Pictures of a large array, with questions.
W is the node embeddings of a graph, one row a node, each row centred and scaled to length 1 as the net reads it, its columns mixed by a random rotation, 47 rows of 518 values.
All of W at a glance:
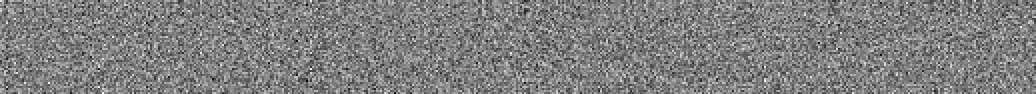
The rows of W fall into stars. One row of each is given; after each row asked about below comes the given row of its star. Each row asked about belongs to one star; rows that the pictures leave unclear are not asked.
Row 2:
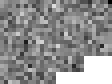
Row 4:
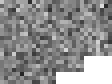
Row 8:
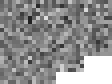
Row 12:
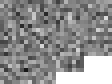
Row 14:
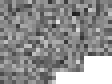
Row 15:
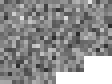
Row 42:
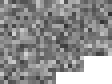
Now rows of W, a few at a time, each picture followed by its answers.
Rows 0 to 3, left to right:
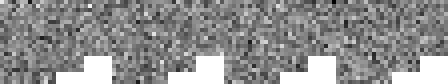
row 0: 4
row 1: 12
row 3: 14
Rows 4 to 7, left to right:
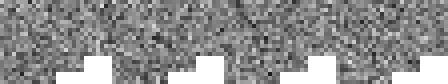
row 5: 4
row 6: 12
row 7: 12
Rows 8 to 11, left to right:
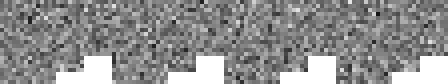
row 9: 2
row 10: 15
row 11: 14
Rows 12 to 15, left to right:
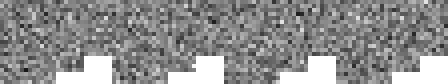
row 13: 42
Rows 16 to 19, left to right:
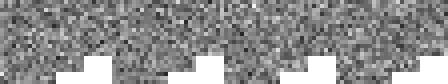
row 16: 12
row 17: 12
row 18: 15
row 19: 42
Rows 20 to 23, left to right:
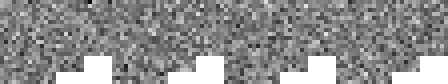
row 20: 2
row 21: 12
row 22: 42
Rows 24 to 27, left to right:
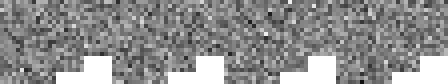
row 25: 15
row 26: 12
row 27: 14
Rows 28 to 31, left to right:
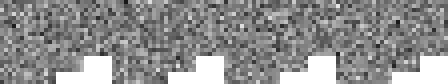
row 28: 42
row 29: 42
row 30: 8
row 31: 14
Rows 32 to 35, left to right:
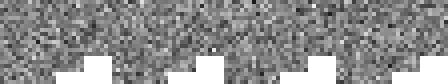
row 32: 14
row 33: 15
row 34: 4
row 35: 14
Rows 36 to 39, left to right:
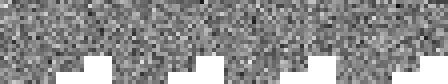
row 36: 2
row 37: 2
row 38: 8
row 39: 8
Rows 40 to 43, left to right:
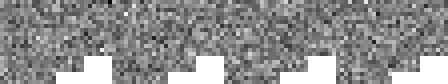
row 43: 14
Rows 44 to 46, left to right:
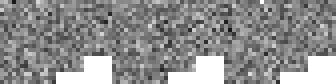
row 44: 42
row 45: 4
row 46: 42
